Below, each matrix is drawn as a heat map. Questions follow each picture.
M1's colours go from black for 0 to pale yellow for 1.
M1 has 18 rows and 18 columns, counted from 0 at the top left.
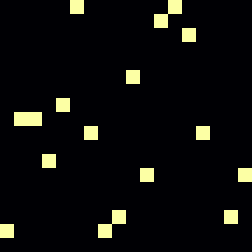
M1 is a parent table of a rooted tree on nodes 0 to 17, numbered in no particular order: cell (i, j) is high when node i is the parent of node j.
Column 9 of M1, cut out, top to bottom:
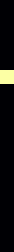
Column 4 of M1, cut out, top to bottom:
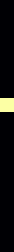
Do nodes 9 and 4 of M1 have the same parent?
no
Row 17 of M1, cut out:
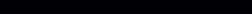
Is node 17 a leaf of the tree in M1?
yes
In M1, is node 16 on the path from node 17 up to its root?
yes
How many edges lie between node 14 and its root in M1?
5
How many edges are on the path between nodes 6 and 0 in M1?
3
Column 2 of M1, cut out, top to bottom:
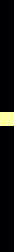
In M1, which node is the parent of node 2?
8
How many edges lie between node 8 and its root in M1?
1
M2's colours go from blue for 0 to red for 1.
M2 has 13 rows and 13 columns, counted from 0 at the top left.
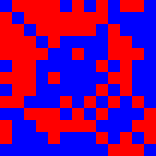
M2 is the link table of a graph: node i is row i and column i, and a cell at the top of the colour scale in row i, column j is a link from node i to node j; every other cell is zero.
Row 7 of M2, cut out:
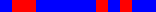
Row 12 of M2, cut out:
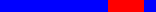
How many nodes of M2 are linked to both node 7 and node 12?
1
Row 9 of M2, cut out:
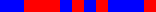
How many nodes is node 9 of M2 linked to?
6
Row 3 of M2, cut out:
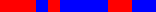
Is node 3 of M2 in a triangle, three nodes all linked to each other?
yes
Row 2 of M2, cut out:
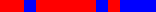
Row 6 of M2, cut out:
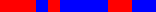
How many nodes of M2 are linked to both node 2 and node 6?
4
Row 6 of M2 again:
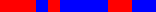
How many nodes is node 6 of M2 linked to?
6
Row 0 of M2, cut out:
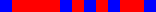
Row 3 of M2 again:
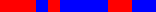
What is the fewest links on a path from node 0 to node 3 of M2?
1
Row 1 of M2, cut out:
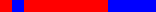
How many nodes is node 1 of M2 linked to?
8
